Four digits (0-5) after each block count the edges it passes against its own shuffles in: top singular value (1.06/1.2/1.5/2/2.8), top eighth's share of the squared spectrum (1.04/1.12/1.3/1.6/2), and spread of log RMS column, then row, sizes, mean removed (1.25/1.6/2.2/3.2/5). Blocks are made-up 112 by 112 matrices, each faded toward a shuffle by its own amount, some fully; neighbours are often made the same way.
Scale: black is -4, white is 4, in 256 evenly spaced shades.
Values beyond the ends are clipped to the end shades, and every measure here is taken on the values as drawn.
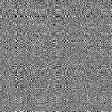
5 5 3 3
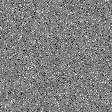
1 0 0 0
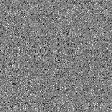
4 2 1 1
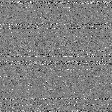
2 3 0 4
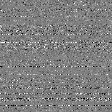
2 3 0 4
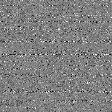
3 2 0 3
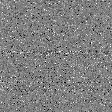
1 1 0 2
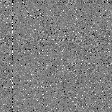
3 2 2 2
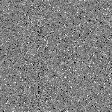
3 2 1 0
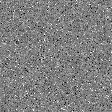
0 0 0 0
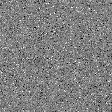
3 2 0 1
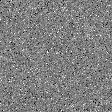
2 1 0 0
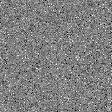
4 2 1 1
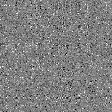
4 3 1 2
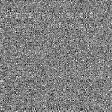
4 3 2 2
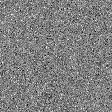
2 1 0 0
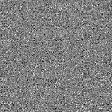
4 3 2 2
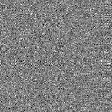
4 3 2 2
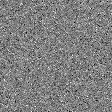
0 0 0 0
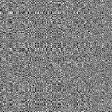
5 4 3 3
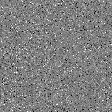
3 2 0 0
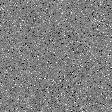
0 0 0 0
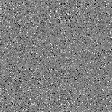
4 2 1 1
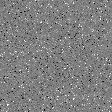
0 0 0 0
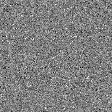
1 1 0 2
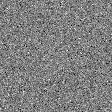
0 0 0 0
